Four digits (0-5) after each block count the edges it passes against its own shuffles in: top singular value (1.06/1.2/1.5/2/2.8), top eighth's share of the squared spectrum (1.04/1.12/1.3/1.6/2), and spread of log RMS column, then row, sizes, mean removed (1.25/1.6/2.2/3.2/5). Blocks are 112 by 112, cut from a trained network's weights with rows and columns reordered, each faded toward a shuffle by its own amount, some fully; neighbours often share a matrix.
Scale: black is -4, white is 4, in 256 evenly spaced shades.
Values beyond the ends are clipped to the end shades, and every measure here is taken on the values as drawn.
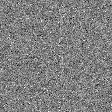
2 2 0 0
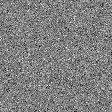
2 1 0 0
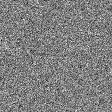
1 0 0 0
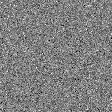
2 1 0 0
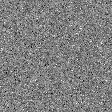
0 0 0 0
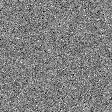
0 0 0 0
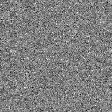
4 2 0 1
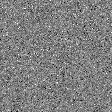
2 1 0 0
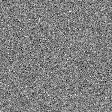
1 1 0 0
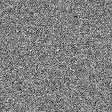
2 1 0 0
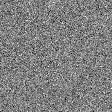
0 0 0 0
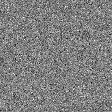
2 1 0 0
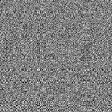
5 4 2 3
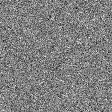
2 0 0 0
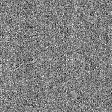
3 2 0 2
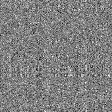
3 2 0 2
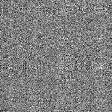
3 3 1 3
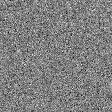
0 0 0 0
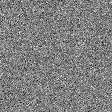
0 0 0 0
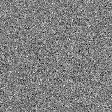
2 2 0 1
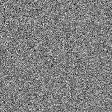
2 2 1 0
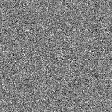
3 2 0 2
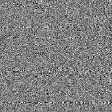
3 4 2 3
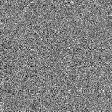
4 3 0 2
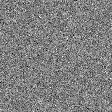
2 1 0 0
